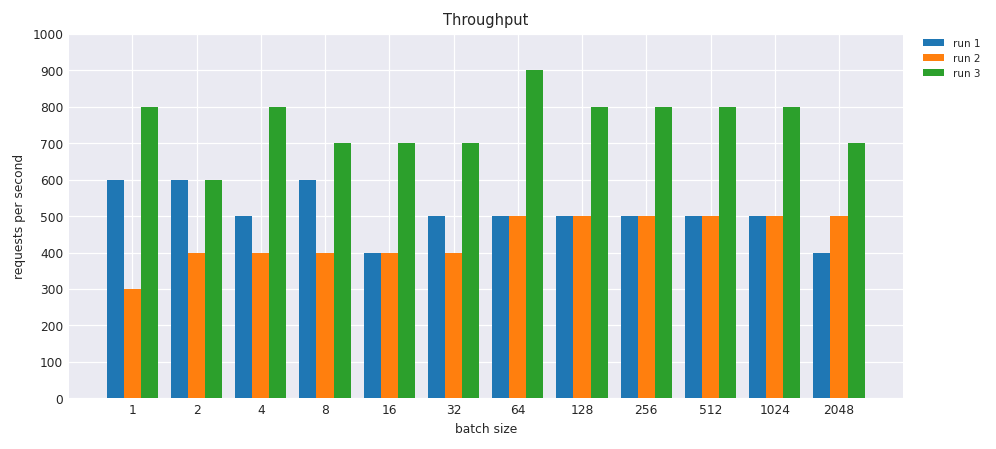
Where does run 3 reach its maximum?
64
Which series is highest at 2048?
run 3
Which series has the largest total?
run 3
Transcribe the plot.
Title: Throughput
x-axis: batch size, ticks 1 2 4 8 16 32 64 128 256 512 1024 2048
y-axis: requests per second, ticks 0 100 200 300 400 500 600 700 800 900 1000
Legend: run 1, run 2, run 3
Values:
run 1: 600 600 500 600 400 500 500 500 500 500 500 400
run 2: 300 400 400 400 400 400 500 500 500 500 500 500
run 3: 800 600 800 700 700 700 900 800 800 800 800 700
